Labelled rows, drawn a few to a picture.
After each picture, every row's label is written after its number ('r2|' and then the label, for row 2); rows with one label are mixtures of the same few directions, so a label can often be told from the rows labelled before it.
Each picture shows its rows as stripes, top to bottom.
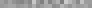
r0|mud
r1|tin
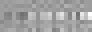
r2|mud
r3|mud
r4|mud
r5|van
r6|van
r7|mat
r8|van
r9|tin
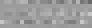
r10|van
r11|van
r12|tin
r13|van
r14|mud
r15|mat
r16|van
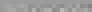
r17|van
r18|van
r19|tin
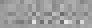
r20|mat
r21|tin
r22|tin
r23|tin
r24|tin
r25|mud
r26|van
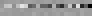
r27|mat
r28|van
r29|mat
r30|mud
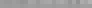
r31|van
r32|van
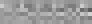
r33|mat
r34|mat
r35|van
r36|van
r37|van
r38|mud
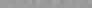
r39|tin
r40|van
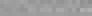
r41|van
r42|mat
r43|van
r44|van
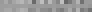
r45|mud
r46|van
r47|van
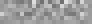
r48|mud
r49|tin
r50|mud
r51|mat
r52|mud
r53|mat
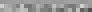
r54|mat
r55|mat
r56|van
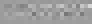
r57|van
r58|van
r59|mud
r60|mud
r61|tin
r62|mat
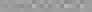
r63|mud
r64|mud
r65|mat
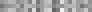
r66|tin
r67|mat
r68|tin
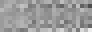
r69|tin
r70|van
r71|mat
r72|tin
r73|van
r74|mud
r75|van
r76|van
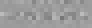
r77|mud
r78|tin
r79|mud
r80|mat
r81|tin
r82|mud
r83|van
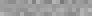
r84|tin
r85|tin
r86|van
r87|mat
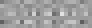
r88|mat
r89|mat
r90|tin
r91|tin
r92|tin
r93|mat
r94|tin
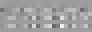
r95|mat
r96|tin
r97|mat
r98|van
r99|tin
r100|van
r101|tin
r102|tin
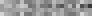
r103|mat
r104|van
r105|mud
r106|mat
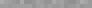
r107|mat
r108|mud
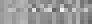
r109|van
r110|mud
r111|tin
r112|van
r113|van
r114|van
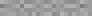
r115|mat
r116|mat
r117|mat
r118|tin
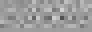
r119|mud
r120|van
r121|tin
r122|tin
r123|tin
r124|mat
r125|mat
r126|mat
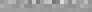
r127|tin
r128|mat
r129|van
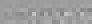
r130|tin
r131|van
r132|van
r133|mud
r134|van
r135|tin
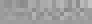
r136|van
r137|van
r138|mud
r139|mud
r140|tin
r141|mud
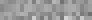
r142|tin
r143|mat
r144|mat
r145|van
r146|mud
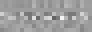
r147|mud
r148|mud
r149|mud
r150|mat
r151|tin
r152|mat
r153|mud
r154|mat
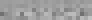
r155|mud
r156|van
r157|mud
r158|mat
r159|van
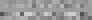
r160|tin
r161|mud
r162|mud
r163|mat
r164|van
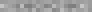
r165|tin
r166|mat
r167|tin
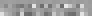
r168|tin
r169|mud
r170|mat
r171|mat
